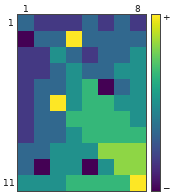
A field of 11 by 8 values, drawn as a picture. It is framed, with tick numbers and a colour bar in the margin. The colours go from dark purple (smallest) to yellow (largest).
Five lone cells stand out: two far higher and three far lower than their neighbours. The top left is the ninth with the lowest average. The field climbs toward the bottom right. Values change most from cell to cell in the top middle. No single row or column stands out from its neighbours. Neither half mirrors the other.
